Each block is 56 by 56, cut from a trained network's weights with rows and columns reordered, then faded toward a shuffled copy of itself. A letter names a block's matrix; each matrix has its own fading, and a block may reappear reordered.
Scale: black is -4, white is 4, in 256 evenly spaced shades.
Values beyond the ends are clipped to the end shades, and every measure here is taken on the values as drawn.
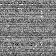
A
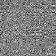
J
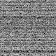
A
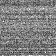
A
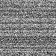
A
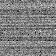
A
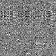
J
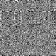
J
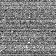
A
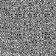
J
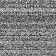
A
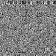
J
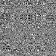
J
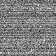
A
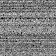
A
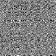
J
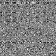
J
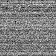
A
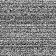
A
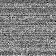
A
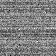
A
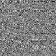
J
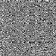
J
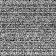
A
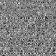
J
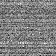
A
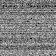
A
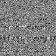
J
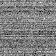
A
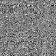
J
